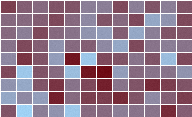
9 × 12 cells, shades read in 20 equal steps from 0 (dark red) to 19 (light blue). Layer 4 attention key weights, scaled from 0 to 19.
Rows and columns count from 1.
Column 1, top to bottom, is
5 9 9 10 12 6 13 15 7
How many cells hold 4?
2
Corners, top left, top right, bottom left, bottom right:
5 7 7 8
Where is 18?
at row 5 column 6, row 6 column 2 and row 9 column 5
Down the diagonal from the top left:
5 9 6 13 1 1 2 3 10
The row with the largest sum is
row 9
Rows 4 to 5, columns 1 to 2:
10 6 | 12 4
